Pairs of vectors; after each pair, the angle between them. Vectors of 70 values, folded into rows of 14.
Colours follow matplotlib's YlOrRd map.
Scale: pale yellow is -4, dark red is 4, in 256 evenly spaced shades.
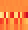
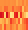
nearly opposite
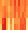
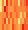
orthogonal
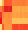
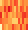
partly aligned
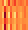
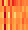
nearly parallel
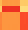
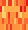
partly opposed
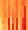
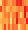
partly aligned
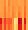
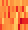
partly aligned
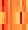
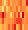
partly opposed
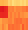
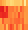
nearly parallel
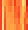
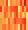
orthogonal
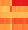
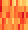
partly opposed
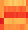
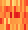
partly aligned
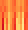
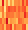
orthogonal
